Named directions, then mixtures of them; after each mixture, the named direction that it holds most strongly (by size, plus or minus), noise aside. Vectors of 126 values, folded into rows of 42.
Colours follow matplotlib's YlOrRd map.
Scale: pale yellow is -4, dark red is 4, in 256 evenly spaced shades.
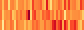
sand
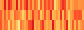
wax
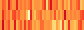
sand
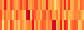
sand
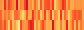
wax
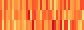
sand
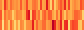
sand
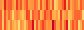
wax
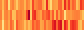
sand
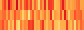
wax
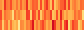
wax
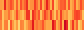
wax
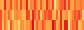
wax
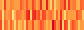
sand
